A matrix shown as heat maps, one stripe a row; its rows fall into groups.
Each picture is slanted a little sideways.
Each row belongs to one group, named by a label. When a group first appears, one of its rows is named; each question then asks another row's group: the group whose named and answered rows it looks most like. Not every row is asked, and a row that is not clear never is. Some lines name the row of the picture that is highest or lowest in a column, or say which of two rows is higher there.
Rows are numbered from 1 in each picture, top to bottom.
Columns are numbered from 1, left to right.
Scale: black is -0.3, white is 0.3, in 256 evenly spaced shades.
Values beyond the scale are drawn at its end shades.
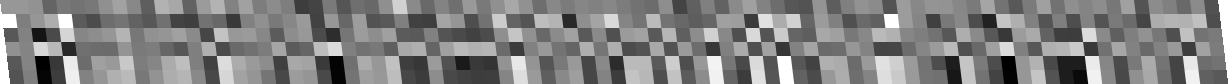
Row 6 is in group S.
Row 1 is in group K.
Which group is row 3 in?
S
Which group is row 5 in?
S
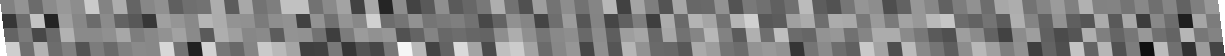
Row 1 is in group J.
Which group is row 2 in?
K
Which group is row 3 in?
S
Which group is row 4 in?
K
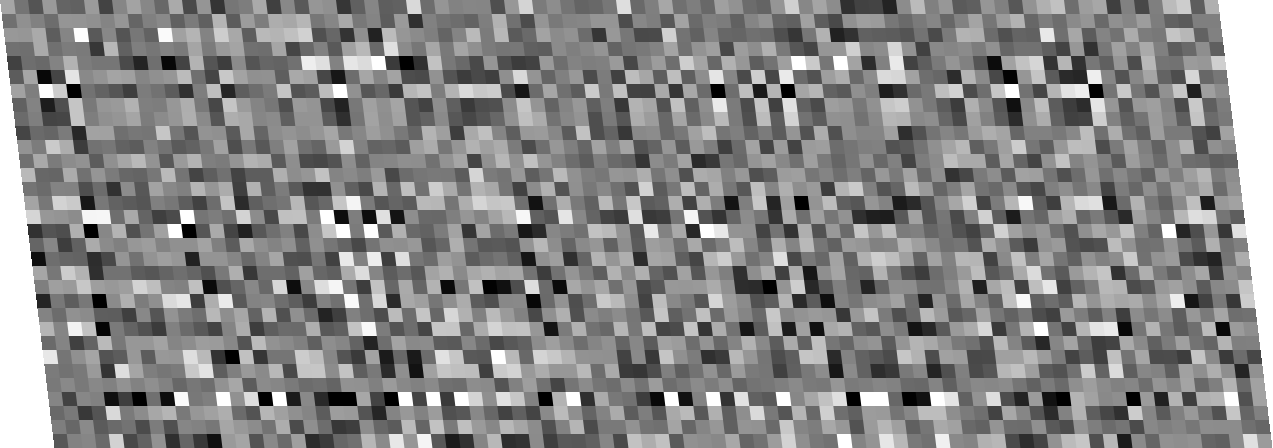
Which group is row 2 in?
J
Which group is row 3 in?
K
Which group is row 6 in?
S
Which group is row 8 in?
S
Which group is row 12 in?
K
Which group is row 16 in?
K
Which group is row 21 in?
J
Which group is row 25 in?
S
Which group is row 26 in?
K
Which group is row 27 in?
K
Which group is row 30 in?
S
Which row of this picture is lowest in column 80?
29
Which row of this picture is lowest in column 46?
29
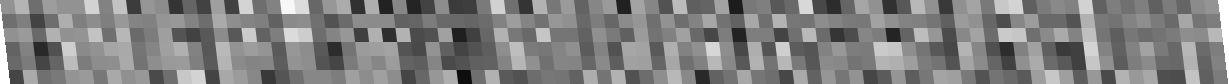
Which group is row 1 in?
J
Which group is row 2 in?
S
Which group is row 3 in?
J
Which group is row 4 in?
S
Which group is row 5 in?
S
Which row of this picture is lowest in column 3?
4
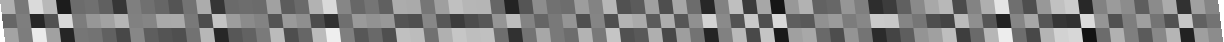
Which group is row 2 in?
S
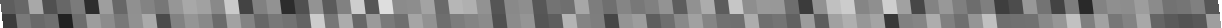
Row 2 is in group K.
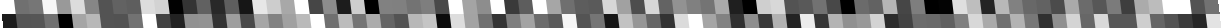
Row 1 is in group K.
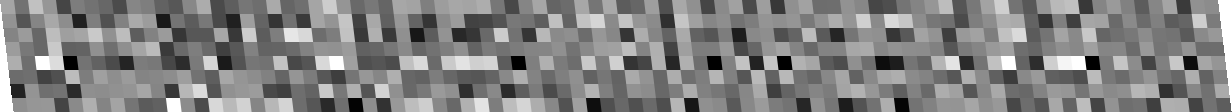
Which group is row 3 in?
J
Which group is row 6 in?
S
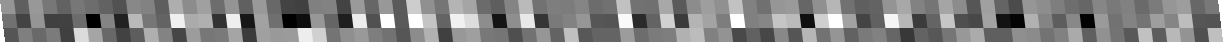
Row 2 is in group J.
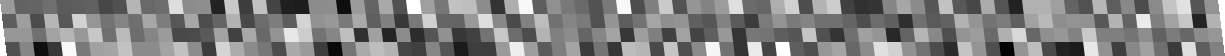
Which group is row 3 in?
J
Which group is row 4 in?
S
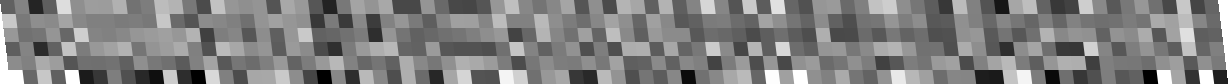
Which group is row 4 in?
S
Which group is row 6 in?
K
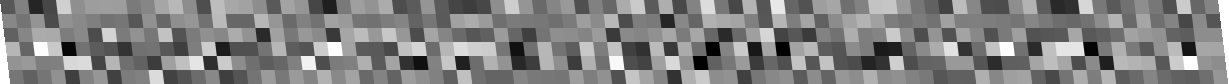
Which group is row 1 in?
S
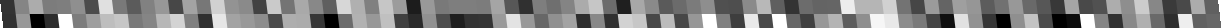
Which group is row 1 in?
J
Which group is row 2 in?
S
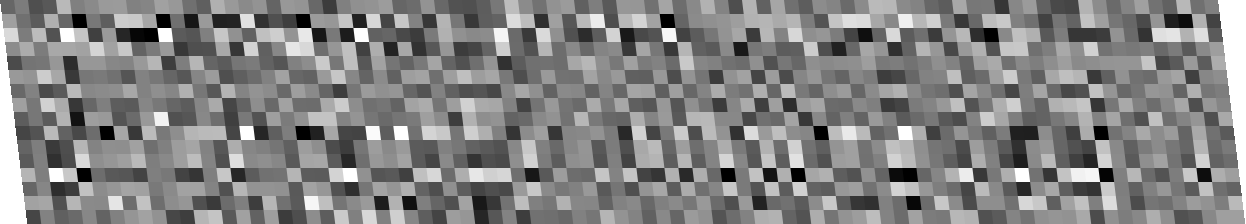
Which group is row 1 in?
S
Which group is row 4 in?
J
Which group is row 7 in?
S
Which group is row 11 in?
S
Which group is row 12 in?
S
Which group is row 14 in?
S
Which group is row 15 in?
J
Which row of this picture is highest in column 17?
10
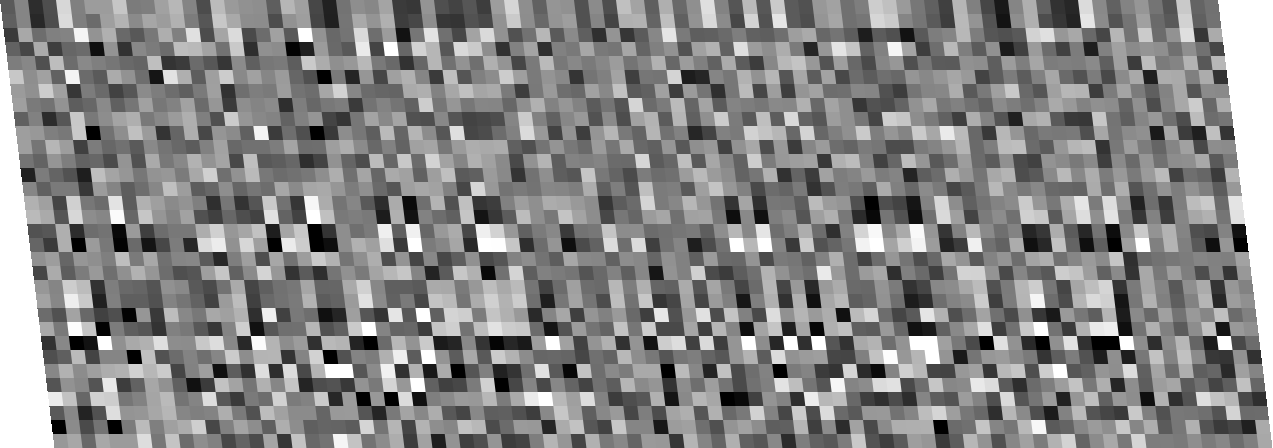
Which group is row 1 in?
S
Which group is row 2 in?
S
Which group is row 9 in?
S
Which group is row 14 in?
K
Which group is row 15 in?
J
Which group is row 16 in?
J
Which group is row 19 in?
J
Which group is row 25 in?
S
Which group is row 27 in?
J
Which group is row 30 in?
S
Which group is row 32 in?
J
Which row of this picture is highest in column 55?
29
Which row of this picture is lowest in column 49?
29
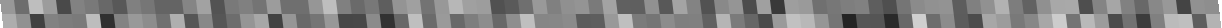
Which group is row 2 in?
J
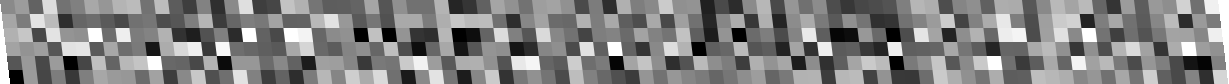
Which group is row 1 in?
J
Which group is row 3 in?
J
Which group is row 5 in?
K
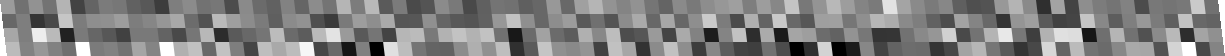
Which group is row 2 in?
S
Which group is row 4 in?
K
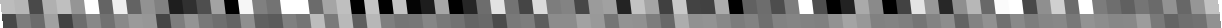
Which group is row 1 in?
J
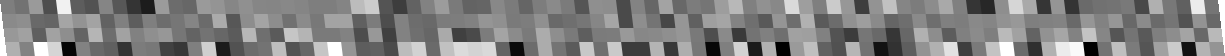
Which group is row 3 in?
J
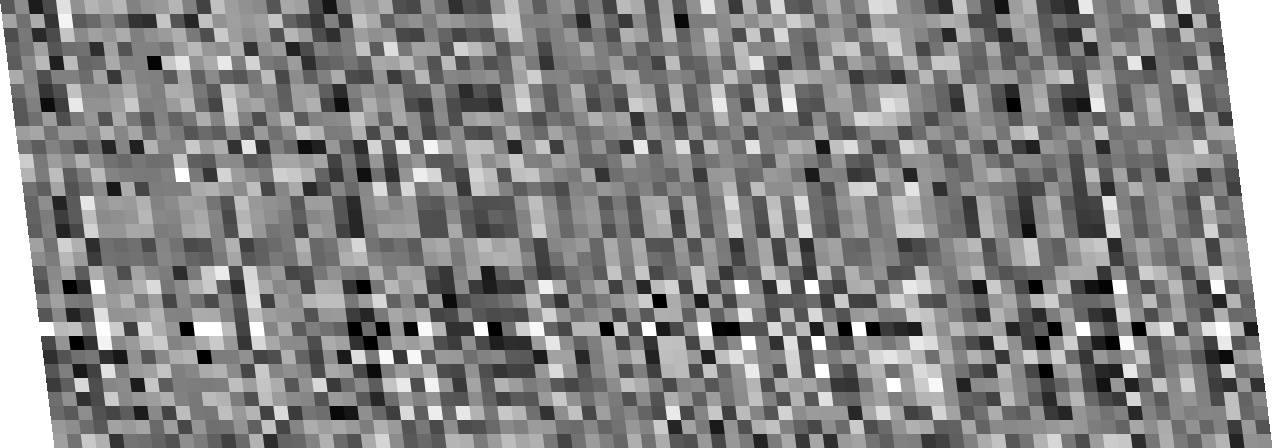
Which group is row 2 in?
K
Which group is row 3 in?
S
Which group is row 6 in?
J
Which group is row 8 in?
S
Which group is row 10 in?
J
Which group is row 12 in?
K
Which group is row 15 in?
S
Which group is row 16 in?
S
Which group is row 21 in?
S
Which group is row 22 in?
J
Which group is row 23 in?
S
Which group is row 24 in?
K
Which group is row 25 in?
S
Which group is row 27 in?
S
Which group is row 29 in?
S
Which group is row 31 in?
J
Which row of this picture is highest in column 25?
26
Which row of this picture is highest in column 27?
26
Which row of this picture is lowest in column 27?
24
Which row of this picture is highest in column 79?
26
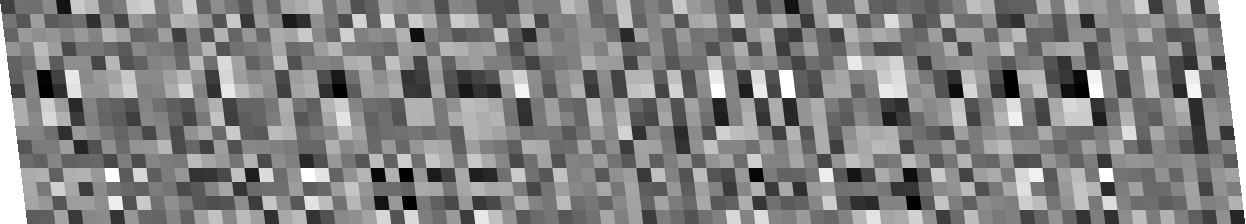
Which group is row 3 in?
J
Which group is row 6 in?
S
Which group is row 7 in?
S
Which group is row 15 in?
J
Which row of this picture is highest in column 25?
3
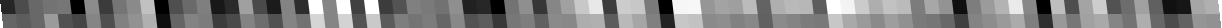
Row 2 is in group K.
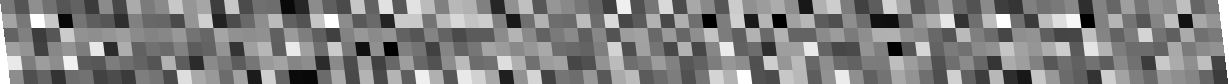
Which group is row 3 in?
S
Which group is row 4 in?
J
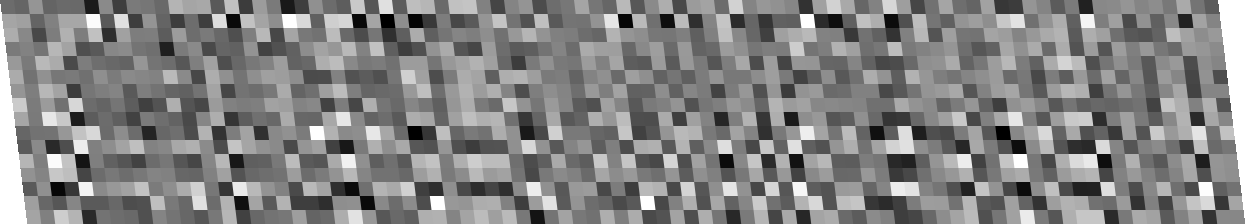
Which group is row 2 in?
J
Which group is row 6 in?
K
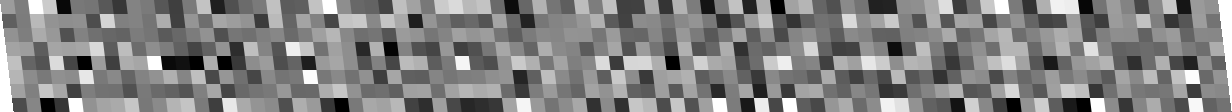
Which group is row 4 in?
J
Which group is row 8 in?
S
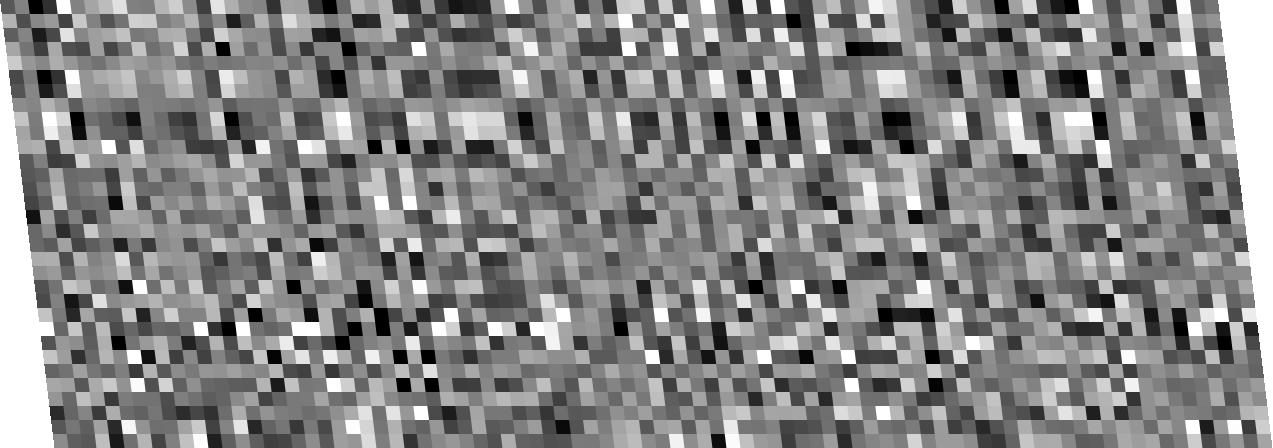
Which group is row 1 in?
S
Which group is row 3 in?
S
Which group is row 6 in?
S
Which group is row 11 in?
J
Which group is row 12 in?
S
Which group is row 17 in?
S
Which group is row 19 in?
J
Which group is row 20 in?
J
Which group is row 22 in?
S
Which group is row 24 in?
K
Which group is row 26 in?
J
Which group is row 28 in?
J
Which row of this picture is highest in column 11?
32
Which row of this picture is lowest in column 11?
25
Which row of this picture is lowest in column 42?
24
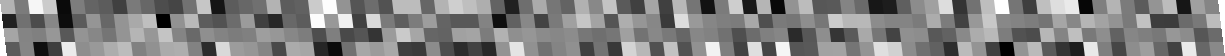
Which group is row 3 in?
K
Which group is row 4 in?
S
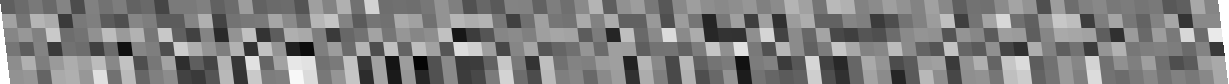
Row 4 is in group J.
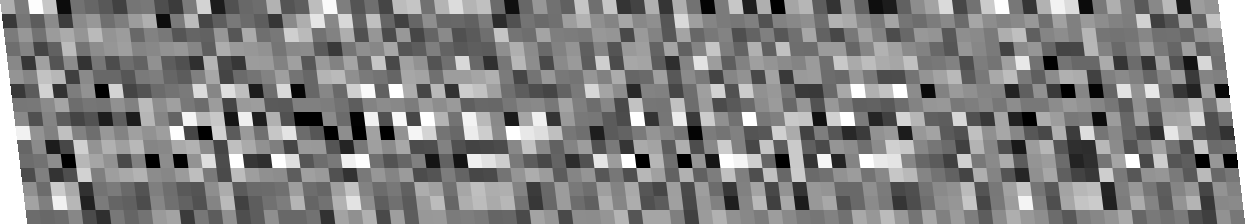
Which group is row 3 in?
J
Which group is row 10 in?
K
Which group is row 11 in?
S
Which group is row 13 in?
S
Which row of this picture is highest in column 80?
12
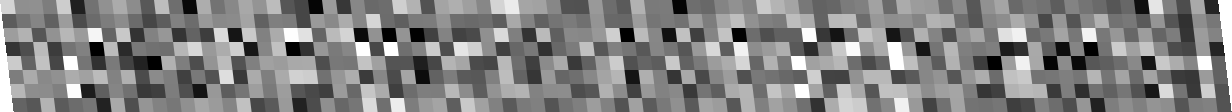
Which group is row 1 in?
K
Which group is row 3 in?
J
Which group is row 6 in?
J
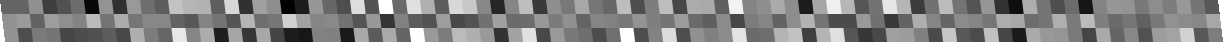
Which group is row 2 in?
J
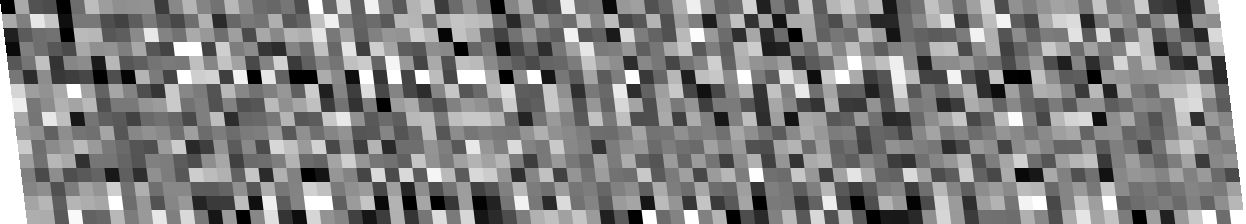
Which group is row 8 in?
K
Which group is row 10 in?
J
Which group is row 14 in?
J
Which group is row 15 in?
J
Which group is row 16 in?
J
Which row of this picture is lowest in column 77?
7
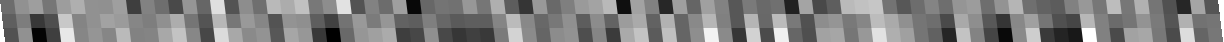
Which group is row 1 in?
J
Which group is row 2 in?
S
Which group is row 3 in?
S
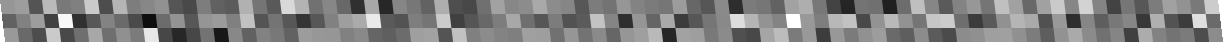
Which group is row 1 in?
J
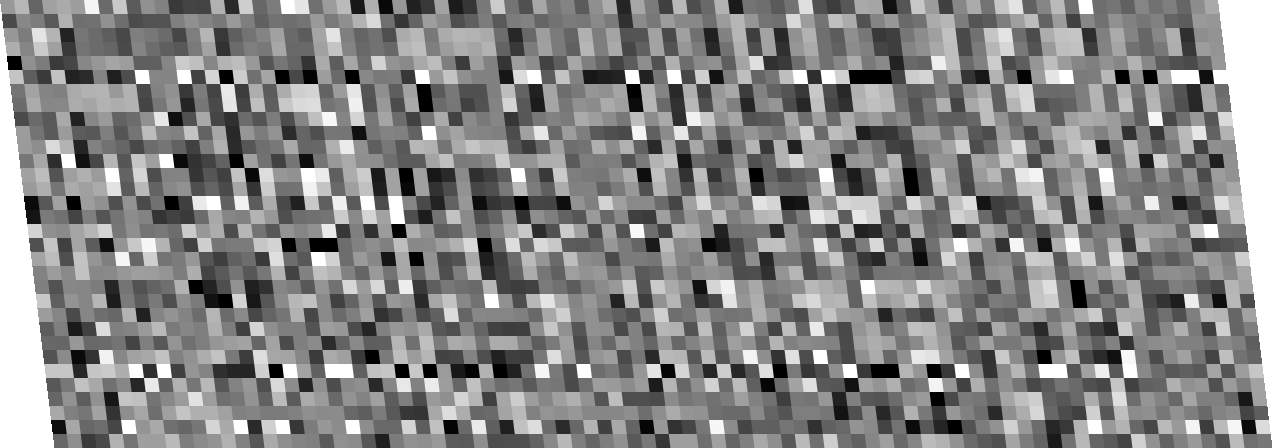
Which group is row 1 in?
J
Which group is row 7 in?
J
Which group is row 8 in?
J
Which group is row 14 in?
J
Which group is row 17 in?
K
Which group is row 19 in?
J
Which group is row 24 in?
S
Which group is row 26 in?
S
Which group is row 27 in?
J
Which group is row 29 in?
K
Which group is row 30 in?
K
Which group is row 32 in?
S
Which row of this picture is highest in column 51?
26
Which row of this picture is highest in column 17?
31
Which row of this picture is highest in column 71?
18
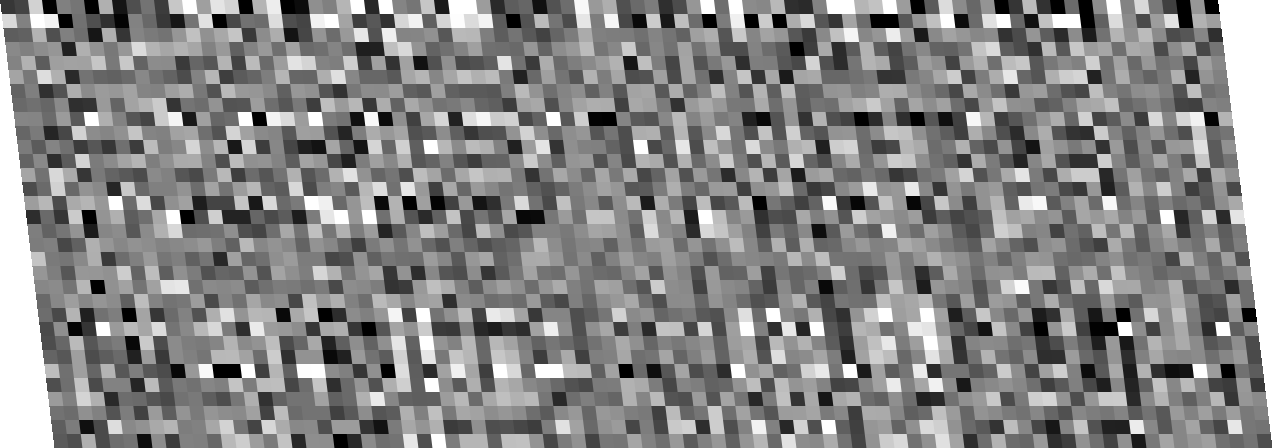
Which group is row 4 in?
K
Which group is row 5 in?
J
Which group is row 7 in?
S
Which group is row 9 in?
K
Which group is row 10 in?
S
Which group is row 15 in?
J
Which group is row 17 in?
K
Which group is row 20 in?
J
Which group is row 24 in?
S
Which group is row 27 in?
K
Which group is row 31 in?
S
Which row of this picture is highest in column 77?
2
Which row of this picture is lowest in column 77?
24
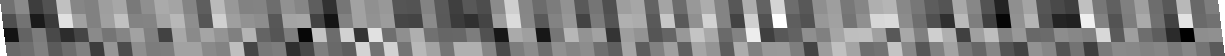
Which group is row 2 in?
S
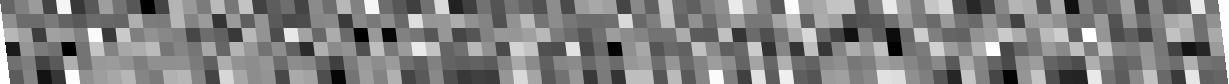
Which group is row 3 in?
J
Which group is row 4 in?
K
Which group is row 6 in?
S
